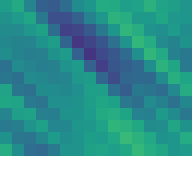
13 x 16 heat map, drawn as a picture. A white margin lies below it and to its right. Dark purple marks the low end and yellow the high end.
On average the colour sits 50% of the way up the scale. The bottom middle is the smoothest part. The grain runs diagonally down to the right.
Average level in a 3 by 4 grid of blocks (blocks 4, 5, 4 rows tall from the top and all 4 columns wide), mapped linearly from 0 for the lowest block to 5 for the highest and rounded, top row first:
3044 | 2313 | 3354
